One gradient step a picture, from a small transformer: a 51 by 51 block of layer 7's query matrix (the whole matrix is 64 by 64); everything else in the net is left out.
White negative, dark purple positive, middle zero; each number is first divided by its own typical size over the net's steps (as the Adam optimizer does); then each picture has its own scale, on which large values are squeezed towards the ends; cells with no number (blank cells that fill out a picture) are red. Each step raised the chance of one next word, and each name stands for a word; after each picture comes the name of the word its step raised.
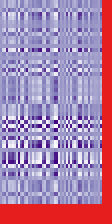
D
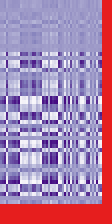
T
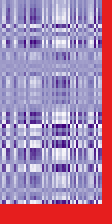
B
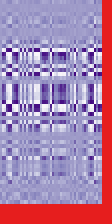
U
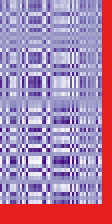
T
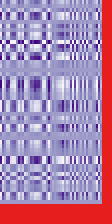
B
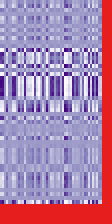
B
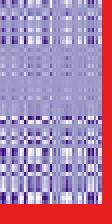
D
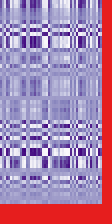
B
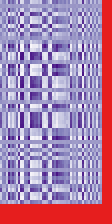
T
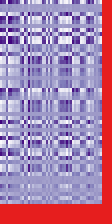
D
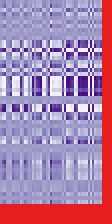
T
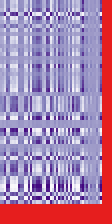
T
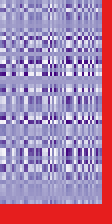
B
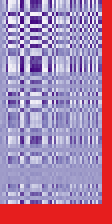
U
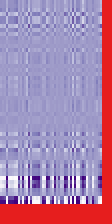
D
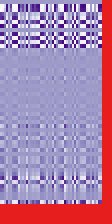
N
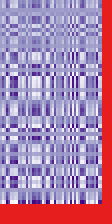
U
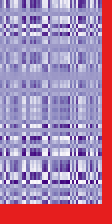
B
